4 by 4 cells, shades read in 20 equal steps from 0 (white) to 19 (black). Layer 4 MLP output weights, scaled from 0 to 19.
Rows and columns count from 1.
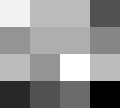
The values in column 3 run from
0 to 11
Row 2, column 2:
6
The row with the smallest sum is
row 3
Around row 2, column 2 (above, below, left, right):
5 8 8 6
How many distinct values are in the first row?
3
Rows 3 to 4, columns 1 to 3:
5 8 0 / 16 13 11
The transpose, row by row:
1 8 5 16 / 5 6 8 13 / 5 6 0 11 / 13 9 5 19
